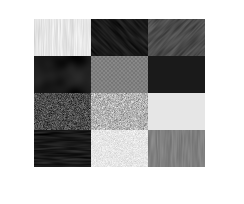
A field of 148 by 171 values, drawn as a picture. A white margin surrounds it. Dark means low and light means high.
It is made of 4 by 3 panels. Panel 1,1: very high, streaked downward, faint in contrast. Panel 1,2: very low, slanting down to the right, faint in contrast. Panel 1,3: low, slanting up to the right, faint in contrast. Panel 2,1: very low, smooth, faint in contrast. Panel 2,2: middling, checkered, faint in contrast. Panel 2,3: very low, flat. Panel 3,1: low, fine-grained. Panel 3,2: high, fine-grained. Panel 3,3: very high, flat. Panel 4,1: very low, streaked across, faint in contrast. Panel 4,2: very high, fine-grained, faint in contrast. Panel 4,3: middling, streaked downward, faint in contrast.
